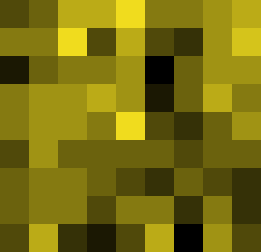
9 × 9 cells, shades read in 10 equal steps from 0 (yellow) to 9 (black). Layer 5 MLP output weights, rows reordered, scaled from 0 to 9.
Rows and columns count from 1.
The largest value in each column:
8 5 7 8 6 9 9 6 7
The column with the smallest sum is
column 5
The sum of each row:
28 33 44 34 35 45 49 45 49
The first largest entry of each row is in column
1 7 6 6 7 1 6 7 7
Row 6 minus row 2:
2 -1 5 -1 3 -1 -1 2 4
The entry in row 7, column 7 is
5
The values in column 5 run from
0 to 6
